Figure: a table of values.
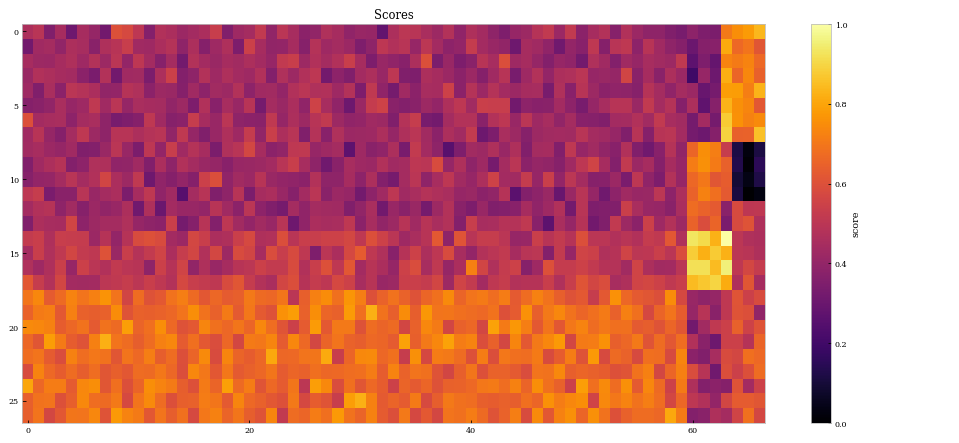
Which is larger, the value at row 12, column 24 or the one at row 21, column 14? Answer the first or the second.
the second
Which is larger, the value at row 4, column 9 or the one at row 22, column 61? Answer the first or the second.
the first
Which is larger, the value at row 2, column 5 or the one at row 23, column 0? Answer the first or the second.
the second
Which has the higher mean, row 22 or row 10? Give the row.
22
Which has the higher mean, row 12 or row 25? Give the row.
25
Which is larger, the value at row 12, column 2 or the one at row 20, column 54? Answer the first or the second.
the second
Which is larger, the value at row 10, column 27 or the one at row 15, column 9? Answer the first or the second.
the second
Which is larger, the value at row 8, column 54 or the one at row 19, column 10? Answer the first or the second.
the second
